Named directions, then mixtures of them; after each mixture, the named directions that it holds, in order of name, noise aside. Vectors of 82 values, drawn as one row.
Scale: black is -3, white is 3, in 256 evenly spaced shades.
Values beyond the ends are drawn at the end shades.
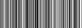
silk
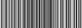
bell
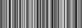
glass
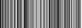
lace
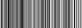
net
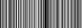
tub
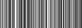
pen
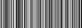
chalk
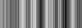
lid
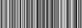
bell, glass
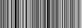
pen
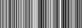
lid, pen, tub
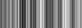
lid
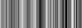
bell, lid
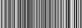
bell, net, pen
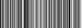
lace, pen, silk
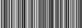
bell, chalk, silk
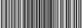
bell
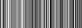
net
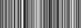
bell, lace, tub
